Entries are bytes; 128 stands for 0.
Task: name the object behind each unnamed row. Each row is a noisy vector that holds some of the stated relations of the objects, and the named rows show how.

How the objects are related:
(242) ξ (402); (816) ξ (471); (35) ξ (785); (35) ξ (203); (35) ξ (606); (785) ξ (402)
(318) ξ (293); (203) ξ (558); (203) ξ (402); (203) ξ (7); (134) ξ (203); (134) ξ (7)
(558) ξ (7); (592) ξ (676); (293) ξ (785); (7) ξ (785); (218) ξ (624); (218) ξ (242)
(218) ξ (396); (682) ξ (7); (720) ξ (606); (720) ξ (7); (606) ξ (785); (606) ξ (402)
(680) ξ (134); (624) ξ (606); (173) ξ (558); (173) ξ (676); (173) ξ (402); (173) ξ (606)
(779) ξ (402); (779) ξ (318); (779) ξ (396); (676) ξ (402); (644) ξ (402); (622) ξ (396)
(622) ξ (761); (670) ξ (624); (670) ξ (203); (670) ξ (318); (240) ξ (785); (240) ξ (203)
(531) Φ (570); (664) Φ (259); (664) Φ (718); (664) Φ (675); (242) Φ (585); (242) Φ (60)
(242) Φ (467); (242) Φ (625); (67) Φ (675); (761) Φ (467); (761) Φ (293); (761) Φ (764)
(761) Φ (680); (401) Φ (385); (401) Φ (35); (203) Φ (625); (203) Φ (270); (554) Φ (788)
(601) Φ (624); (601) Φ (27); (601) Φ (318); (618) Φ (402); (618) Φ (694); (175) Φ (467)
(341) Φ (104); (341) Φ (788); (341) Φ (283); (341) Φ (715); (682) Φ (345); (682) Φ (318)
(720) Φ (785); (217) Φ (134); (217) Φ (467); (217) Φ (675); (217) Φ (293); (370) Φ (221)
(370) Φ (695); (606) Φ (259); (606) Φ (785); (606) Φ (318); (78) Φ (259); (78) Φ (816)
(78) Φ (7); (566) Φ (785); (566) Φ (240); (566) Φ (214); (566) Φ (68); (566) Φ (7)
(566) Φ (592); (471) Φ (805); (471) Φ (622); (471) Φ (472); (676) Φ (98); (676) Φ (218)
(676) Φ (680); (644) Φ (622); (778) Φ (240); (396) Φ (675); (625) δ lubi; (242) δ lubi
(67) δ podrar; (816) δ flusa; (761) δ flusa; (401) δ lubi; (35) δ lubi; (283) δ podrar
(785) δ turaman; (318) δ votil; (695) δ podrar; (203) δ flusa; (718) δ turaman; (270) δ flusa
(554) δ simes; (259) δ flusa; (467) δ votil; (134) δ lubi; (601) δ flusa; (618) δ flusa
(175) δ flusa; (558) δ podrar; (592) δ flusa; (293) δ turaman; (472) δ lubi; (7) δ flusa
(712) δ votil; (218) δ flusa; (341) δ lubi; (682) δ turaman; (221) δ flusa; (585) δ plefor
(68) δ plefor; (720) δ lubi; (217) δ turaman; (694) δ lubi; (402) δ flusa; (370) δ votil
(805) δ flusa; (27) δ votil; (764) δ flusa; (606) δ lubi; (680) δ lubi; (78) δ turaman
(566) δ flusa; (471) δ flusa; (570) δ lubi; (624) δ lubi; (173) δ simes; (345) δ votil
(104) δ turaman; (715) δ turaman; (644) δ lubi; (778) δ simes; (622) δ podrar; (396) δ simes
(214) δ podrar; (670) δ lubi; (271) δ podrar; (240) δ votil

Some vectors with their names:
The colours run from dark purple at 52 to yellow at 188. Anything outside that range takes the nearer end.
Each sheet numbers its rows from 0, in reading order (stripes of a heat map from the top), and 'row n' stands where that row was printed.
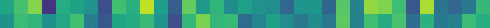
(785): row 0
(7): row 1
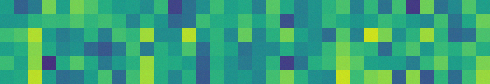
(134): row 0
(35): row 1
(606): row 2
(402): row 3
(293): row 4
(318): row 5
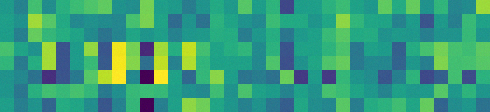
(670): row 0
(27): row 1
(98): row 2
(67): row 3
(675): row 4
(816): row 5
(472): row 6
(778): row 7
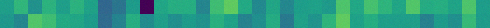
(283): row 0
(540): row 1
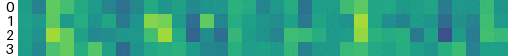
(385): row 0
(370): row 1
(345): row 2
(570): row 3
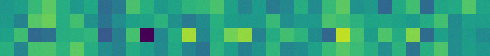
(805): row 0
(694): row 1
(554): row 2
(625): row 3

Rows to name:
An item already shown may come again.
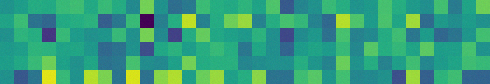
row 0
(35)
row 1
(554)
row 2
(240)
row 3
(214)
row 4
(618)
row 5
(622)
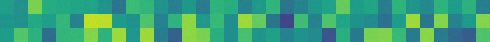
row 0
(585)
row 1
(644)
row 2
(720)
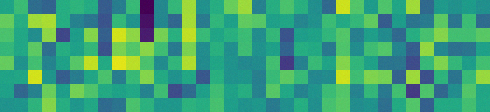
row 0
(554)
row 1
(676)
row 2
(67)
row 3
(78)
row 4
(217)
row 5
(318)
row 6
(134)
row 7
(805)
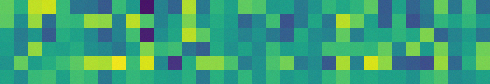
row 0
(676)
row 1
(467)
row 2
(778)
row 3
(624)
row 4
(682)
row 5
(401)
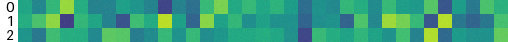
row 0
(173)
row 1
(785)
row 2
(779)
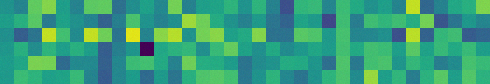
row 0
(218)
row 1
(566)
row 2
(622)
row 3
(283)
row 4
(259)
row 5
(558)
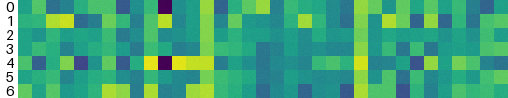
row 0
(341)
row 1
(601)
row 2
(531)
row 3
(203)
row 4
(396)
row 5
(203)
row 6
(175)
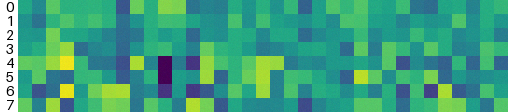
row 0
(718)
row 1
(472)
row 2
(68)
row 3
(259)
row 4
(592)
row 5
(788)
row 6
(680)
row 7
(242)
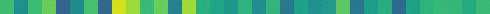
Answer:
(664)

